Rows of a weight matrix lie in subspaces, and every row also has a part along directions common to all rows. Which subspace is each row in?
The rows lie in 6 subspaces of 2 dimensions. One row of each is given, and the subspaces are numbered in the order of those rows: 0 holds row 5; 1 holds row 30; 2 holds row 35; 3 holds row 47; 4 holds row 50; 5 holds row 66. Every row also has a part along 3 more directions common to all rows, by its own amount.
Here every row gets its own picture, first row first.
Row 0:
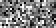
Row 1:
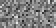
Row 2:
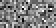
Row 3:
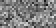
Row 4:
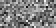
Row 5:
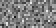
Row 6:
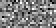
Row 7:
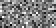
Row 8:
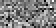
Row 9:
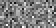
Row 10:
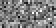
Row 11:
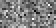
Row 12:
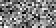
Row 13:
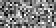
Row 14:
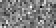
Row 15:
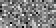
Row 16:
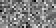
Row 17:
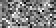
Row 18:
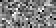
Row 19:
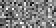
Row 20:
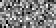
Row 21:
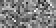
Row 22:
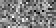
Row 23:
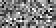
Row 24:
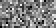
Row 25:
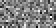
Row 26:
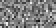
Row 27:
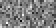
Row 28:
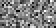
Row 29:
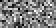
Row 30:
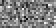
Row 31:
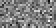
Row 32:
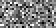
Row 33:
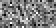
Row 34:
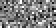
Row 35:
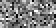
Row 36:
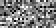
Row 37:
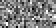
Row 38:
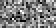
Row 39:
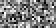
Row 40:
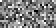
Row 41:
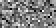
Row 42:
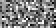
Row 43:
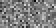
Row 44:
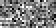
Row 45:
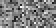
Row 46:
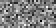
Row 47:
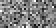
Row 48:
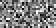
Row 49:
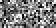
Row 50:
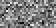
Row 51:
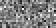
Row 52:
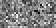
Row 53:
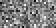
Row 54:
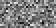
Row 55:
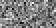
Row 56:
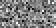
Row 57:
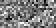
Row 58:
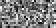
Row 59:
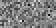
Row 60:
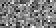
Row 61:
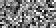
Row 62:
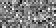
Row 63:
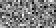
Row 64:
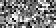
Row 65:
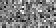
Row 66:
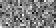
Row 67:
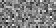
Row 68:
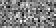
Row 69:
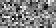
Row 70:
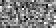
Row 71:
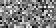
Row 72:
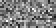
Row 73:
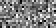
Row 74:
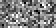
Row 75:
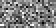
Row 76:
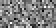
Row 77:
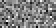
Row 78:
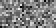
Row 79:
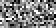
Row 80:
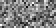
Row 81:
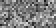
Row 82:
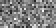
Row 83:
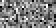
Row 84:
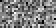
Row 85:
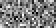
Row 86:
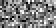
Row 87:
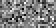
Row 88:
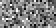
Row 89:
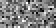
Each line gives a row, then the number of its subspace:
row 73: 1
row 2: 1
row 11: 2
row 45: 5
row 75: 4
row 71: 3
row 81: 4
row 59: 3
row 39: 3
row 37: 0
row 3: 4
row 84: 2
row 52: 2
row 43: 3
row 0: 5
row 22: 2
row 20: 5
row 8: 4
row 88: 3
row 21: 2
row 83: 1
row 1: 0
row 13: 4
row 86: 1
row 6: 5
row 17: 2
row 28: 0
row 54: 4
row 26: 0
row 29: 2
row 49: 5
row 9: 4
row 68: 1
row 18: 2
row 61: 2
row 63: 5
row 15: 3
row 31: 0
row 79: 2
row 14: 5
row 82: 3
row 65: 1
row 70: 1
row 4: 4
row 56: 0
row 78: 5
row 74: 2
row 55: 4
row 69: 5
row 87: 1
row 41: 2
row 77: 0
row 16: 3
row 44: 5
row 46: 4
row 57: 4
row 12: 3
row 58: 1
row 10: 1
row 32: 4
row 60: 0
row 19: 4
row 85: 5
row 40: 2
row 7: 3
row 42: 1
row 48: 1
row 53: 3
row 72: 0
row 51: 1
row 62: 1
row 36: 5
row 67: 0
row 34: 1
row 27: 5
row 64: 2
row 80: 4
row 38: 1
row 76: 3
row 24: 5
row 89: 1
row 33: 3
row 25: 0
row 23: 0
